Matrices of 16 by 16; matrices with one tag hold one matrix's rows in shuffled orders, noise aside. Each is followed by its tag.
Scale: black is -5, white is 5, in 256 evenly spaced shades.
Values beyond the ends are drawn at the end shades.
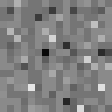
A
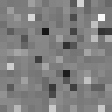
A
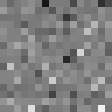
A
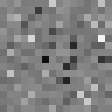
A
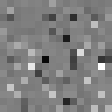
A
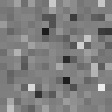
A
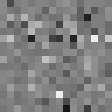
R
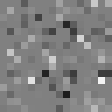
A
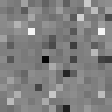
A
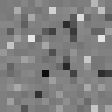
A
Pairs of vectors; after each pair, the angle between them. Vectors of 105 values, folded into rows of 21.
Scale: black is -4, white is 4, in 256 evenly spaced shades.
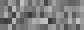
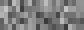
orthogonal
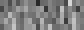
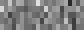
nearly opposite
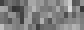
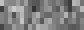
nearly opposite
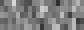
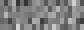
partly aligned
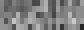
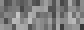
nearly parallel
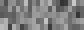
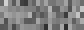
partly opposed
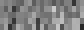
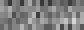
partly aligned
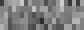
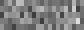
partly aligned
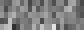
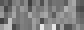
nearly parallel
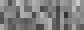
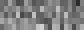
nearly opposite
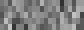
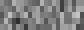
nearly parallel
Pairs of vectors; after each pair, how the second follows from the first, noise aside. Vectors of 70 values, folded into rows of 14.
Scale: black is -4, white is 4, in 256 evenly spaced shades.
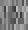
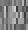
negated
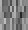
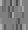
partly zeroed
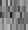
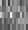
negated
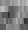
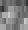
negated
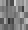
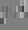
partly zeroed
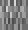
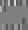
partly zeroed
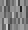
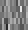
negated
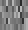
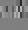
partly zeroed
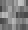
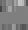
partly zeroed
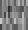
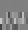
partly zeroed
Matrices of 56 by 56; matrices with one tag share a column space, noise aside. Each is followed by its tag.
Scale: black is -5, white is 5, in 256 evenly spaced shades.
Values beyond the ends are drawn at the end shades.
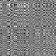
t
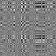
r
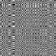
t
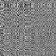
t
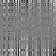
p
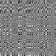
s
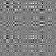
r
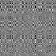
r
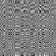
s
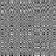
s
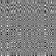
s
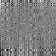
p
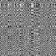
t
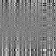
p
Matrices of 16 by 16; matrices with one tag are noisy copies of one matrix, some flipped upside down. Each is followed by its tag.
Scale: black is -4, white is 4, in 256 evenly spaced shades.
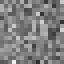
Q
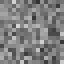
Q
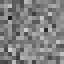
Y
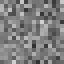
Q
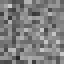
Y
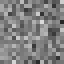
Q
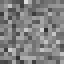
Y
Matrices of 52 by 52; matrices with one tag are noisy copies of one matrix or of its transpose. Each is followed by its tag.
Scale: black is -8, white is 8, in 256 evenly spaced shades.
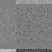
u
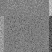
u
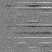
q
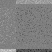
u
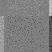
u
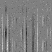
q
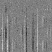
q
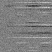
q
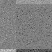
u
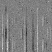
q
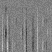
q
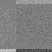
u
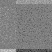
u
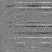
q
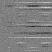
q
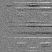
q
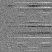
q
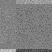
u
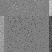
u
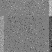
u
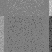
u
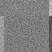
u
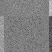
u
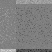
u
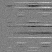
q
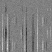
q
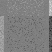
u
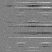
q
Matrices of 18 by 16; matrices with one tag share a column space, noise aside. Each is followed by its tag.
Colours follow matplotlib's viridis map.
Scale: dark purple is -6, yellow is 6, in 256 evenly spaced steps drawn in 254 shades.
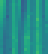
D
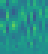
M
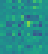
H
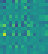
H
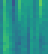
D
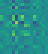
H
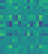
H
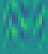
M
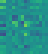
H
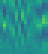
M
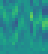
M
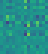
H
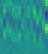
M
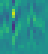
M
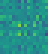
H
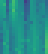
D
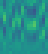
M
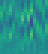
M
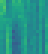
D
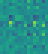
H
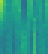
D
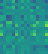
H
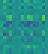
H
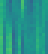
D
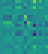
H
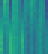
D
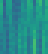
D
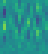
M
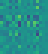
H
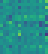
H
